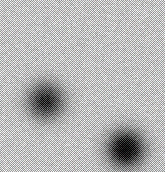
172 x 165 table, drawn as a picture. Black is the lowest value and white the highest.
Dips: two. Ninth with the lowest average: bottom right. Average level on the scale: 70%.
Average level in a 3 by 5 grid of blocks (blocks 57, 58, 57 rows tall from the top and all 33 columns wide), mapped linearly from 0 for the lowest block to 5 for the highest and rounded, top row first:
55555 / 41555 / 54503
